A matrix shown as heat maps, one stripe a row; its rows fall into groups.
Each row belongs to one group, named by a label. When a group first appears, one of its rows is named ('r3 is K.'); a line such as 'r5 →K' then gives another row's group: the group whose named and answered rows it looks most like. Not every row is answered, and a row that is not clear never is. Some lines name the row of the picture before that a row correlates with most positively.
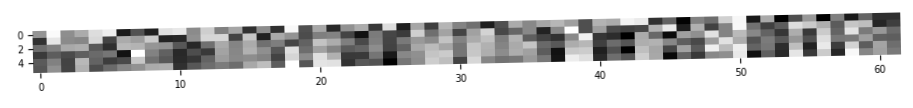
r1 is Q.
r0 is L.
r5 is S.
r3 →S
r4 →S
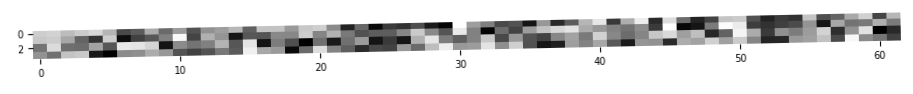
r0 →L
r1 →L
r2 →Q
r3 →S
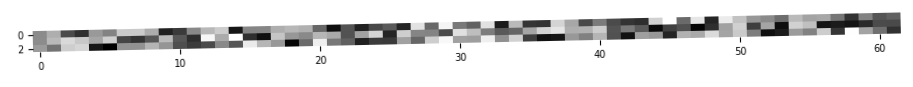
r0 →Q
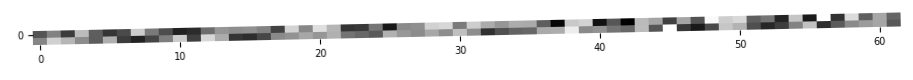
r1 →L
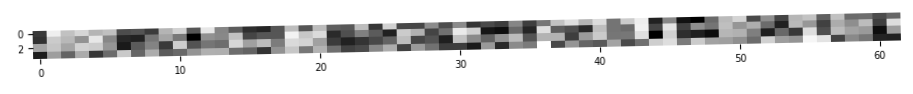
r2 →L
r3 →Q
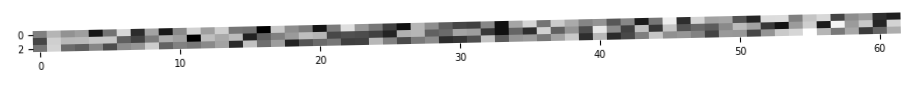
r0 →Q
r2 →Q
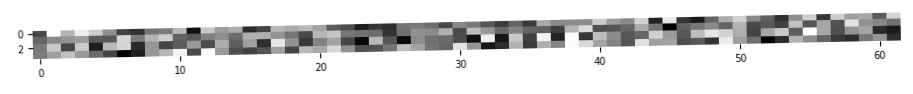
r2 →Q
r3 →L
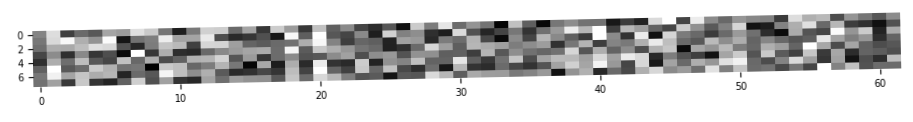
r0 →Q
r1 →L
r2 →L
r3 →S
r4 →Q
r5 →L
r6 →L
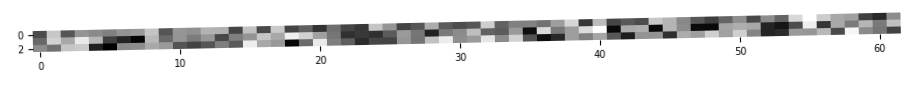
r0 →Q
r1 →L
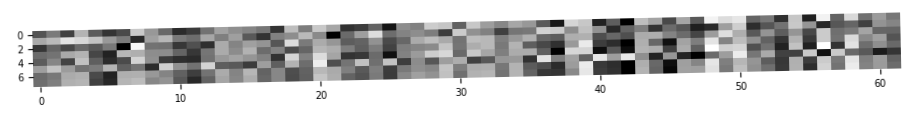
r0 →S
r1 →L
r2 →S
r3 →S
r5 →L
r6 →S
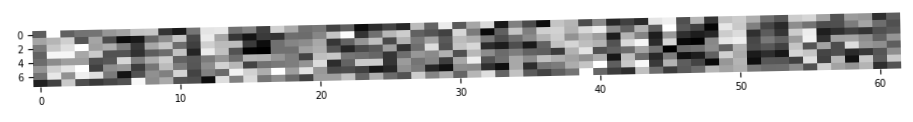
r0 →Q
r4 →S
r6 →L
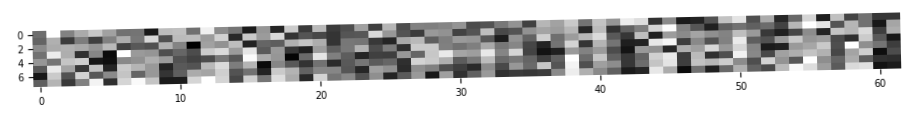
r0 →L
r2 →L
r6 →Q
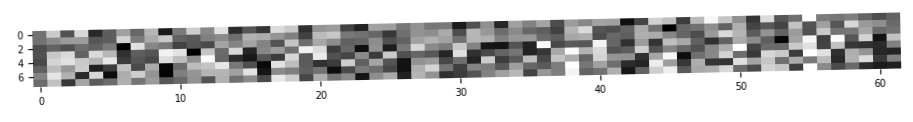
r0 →Q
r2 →S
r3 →L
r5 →Q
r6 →Q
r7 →Q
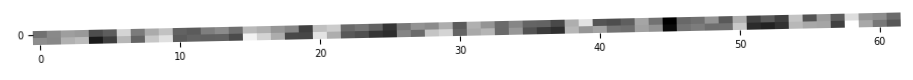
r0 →S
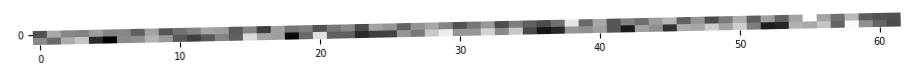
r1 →S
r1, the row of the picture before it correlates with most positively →1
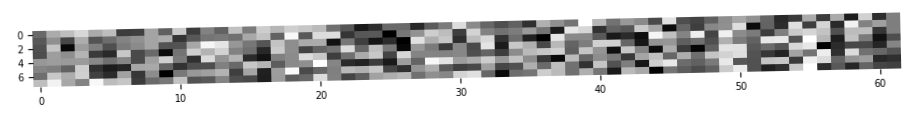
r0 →L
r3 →Q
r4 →L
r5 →S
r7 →L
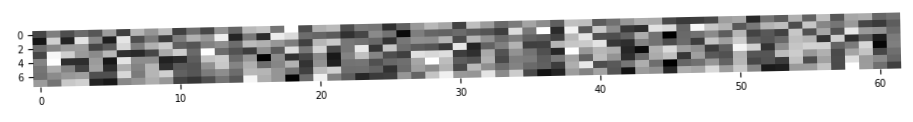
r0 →S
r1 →Q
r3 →L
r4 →Q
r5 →Q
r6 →S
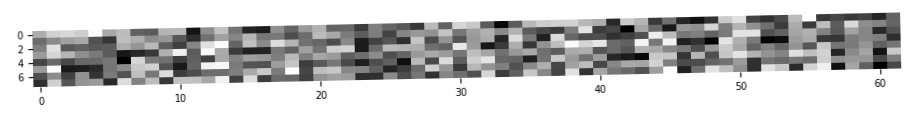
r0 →L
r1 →S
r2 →Q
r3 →L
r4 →S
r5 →Q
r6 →S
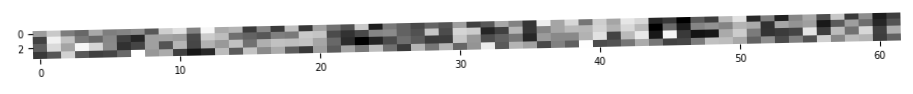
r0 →L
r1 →L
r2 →L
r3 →S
